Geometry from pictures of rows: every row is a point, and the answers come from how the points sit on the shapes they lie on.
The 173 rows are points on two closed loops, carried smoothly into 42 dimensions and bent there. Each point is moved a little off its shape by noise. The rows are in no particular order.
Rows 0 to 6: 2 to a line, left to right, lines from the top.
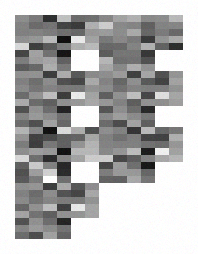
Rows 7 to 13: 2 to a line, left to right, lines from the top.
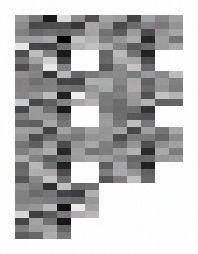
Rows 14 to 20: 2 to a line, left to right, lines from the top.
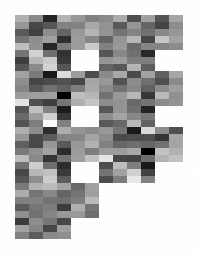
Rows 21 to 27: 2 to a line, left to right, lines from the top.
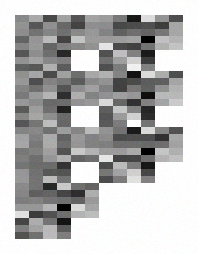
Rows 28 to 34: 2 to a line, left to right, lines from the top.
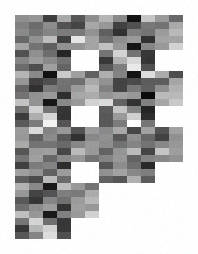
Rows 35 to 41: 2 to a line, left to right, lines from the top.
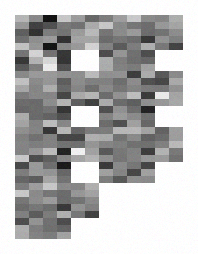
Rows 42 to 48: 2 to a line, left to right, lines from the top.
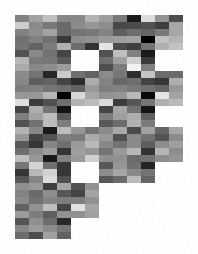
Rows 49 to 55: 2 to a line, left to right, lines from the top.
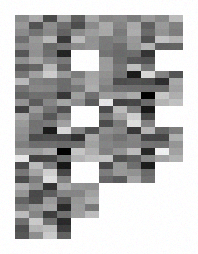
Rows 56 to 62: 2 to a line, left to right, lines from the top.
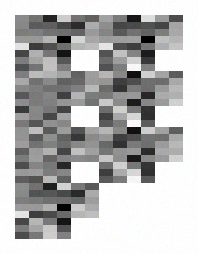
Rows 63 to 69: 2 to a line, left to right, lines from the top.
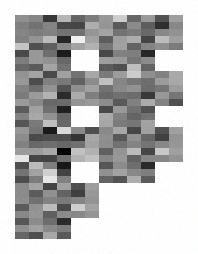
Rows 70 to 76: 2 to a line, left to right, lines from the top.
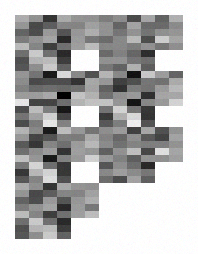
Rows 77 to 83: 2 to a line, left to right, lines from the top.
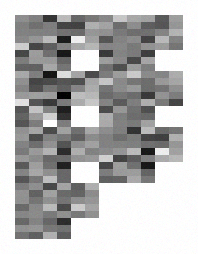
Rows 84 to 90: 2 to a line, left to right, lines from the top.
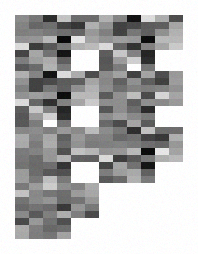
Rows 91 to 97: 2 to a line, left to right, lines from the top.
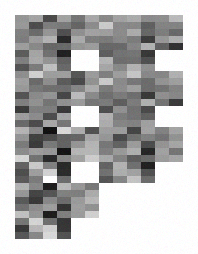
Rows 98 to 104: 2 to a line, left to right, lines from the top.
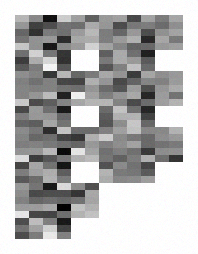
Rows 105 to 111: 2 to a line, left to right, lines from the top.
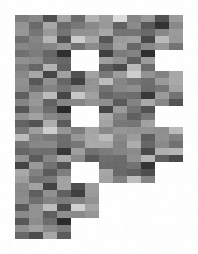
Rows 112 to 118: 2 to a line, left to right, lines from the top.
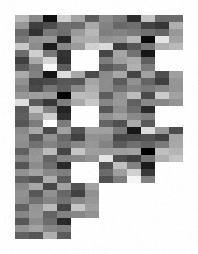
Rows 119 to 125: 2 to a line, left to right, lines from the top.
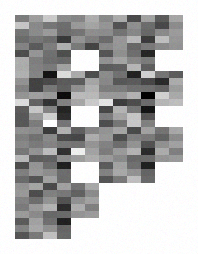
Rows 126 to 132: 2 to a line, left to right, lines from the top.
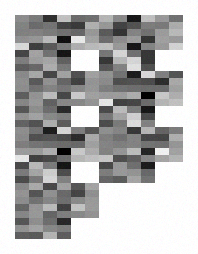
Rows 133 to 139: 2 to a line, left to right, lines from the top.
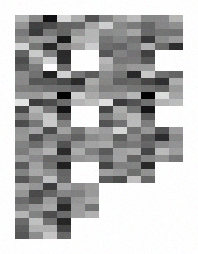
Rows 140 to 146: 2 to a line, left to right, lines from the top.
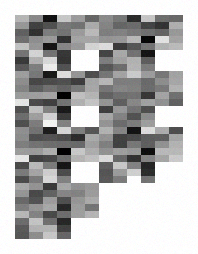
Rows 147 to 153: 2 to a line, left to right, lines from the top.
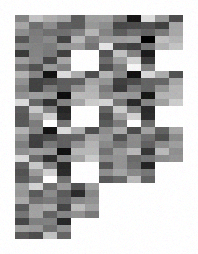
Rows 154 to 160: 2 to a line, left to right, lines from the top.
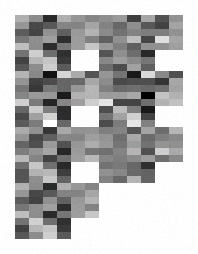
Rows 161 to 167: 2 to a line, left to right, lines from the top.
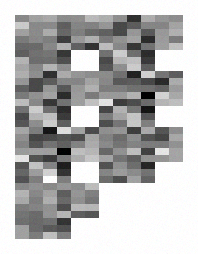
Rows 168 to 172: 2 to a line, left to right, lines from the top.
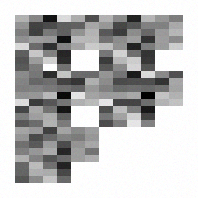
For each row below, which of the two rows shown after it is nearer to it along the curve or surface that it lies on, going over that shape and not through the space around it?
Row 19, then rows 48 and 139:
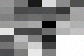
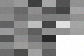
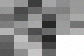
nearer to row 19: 48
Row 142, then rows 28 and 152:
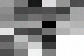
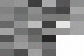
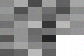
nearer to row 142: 28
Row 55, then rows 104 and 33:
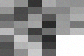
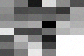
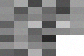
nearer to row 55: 33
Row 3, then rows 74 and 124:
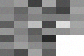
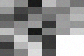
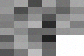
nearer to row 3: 124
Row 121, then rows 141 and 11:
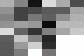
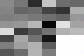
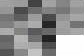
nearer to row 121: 141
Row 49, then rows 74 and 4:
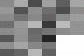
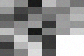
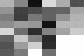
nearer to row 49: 74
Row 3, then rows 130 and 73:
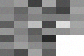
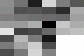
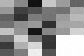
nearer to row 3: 130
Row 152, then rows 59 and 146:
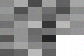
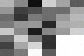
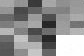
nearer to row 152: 146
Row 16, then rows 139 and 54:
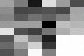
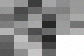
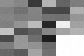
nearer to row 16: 54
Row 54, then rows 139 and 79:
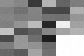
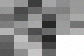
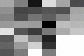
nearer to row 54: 79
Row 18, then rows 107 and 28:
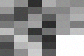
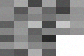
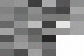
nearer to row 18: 107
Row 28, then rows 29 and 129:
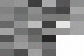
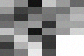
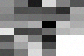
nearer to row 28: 129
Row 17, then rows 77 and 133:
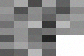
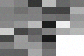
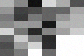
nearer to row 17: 77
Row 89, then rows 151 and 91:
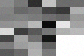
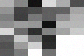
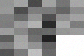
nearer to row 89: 151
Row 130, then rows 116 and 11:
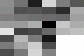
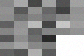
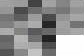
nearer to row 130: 116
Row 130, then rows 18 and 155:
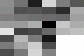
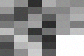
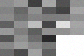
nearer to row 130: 155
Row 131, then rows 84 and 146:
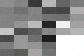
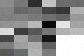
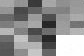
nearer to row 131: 84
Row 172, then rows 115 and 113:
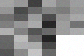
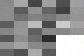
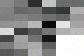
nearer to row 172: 115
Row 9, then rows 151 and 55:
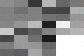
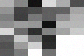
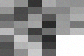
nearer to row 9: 151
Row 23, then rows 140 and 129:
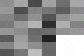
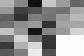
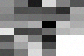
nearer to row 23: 140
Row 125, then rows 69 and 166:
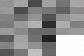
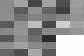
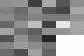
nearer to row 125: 69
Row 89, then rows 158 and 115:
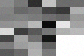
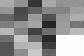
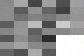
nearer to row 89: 115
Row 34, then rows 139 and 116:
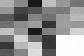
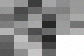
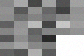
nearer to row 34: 139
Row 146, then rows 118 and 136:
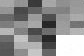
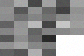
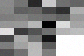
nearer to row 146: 118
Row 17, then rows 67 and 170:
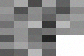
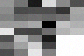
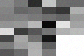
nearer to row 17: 170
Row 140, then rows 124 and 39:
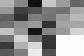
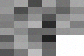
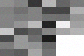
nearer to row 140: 124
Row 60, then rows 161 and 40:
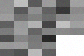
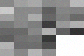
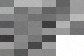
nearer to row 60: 40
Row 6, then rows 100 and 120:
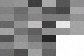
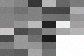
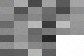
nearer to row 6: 100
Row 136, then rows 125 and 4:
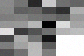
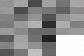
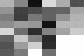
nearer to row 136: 4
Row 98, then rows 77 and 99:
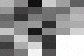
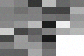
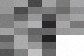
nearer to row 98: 99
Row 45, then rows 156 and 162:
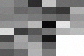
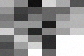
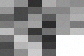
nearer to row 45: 156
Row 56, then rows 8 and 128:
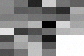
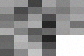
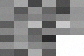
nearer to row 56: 128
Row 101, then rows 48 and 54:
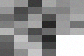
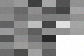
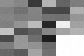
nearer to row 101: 48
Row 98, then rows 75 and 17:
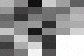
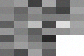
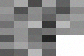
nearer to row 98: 17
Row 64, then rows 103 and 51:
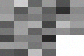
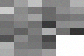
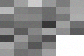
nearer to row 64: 51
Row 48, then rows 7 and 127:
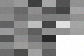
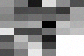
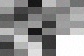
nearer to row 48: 7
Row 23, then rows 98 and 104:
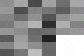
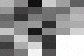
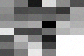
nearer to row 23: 98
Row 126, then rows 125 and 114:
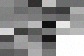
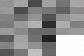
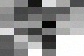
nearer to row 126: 114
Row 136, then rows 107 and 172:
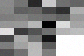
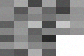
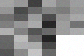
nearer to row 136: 107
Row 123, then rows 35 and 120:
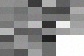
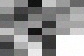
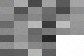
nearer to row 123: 120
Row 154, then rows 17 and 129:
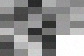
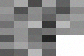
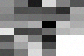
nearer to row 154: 17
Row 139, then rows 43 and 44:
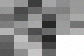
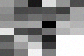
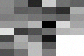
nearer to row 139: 43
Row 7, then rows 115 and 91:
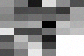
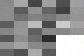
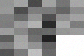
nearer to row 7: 115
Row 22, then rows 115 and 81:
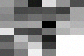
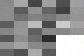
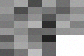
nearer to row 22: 115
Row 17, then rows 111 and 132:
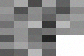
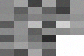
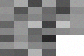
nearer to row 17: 132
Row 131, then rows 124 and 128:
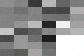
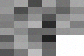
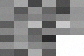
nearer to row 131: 128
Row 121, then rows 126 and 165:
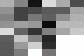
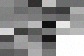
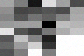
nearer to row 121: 165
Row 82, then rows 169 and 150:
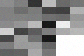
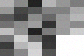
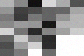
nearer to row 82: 150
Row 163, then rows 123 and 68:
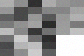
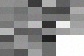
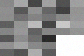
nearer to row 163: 68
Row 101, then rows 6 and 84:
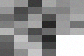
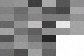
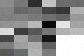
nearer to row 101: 6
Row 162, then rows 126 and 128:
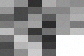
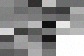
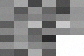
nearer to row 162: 128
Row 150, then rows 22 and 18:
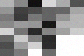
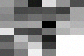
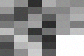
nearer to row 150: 22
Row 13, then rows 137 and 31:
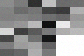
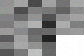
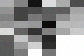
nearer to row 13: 31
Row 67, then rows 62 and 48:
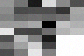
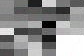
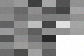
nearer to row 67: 62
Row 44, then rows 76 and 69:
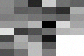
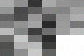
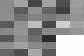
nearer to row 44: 69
